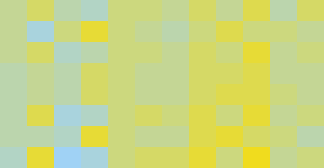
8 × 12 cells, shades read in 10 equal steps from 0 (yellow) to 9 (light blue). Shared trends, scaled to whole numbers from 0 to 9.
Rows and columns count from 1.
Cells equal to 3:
14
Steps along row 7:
same up down up up same down down up up up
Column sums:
46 33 53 36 32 34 38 21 25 15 38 36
